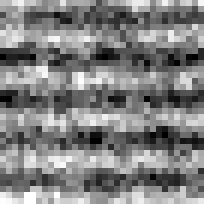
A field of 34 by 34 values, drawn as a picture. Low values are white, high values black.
Stripes: horizontal, repeating 5 times. Average level on the scale: 50%. Ninth with the lowest average: bottom left. Grain: streaks across.
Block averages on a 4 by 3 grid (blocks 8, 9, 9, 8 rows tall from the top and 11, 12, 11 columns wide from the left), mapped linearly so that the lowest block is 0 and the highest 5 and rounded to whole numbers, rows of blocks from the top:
1 3 1 | 4 3 5 | 2 3 4 | 0 1 2
